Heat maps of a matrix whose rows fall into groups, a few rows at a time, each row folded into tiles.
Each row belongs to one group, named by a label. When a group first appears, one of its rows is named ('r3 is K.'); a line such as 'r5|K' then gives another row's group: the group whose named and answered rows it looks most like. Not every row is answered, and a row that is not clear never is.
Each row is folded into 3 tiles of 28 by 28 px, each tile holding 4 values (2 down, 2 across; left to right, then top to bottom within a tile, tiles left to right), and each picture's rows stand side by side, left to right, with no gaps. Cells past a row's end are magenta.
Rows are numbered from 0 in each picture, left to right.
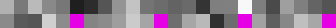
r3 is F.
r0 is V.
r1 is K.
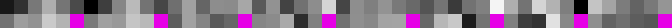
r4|K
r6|V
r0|K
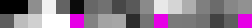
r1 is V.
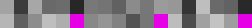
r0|F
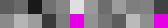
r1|V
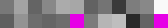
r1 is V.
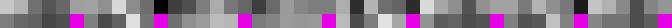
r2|K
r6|V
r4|F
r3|K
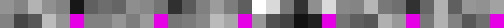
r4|V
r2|K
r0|V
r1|K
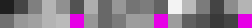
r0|K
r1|F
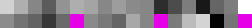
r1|V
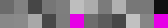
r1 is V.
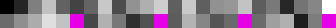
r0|K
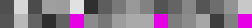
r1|K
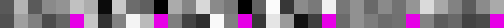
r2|V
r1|F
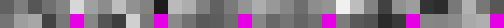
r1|V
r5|K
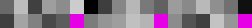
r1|K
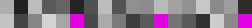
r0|F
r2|V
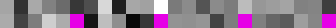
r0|F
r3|V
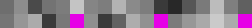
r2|K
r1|V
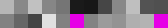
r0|V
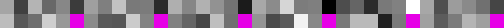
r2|V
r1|V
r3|V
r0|F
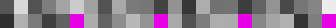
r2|F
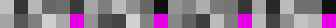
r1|V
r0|F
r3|F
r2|V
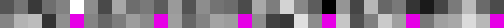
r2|F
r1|F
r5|K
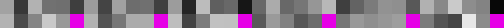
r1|F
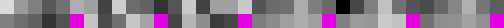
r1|F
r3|K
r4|K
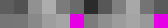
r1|K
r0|K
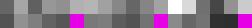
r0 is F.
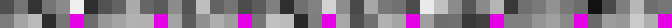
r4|F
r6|K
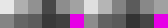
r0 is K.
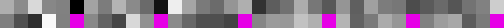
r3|K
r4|F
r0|V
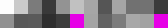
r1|F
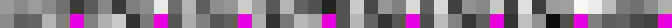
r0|V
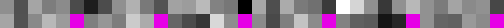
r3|F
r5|V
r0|F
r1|K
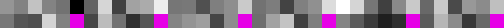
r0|V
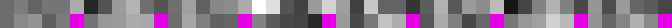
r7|F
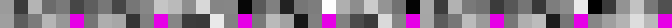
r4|V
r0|F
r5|F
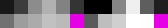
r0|K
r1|K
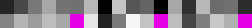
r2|F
